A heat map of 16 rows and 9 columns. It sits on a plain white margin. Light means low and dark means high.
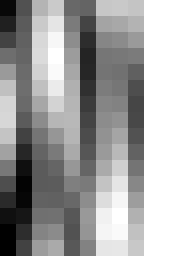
The top right is the calmest part. The ninth with the lowest average is the bottom right. The ninth with the highest average is the bottom left. The grain runs up and down.
